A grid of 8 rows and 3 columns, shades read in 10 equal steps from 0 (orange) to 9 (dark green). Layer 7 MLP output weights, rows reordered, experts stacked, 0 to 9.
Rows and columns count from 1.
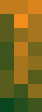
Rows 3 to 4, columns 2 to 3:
4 3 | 2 5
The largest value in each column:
9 8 7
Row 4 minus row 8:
-2 -6 -2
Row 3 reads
6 4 3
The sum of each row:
5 9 13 14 14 15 17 24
